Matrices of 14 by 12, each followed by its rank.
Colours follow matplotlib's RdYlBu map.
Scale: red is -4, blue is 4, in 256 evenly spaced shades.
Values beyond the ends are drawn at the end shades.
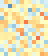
full rank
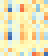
two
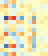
two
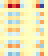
one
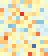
full rank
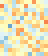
full rank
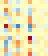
two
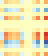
one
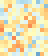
full rank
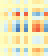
one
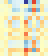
two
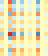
one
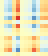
one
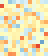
full rank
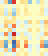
two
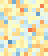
full rank
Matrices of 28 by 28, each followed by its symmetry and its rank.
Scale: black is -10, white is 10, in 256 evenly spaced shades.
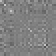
symmetric, rank five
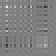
symmetric, rank one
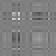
symmetric, rank one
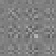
symmetric, rank three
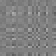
symmetric, rank two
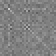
symmetric, rank five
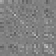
symmetric, rank five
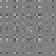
symmetric, rank two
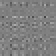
neither, rank three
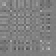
symmetric, rank three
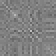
symmetric, rank five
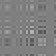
symmetric, rank one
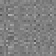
neither, rank three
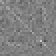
symmetric, rank five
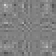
symmetric, rank three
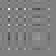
symmetric, rank one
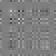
symmetric, rank two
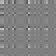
symmetric, rank one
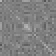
symmetric, rank five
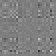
symmetric, rank two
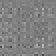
neither, rank three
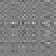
neither, rank three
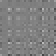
symmetric, rank two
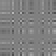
symmetric, rank one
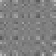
symmetric, rank three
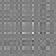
symmetric, rank two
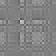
symmetric, rank three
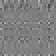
neither, rank three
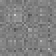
symmetric, rank three
